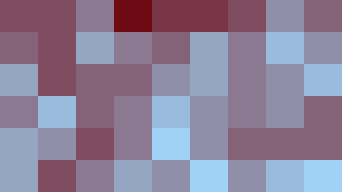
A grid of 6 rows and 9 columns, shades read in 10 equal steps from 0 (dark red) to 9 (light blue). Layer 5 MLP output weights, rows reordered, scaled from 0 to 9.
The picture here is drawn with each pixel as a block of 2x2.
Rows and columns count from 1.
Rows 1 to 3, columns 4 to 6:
0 2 2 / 5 4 7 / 4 6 7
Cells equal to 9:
3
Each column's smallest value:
3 3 3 0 2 2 3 4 4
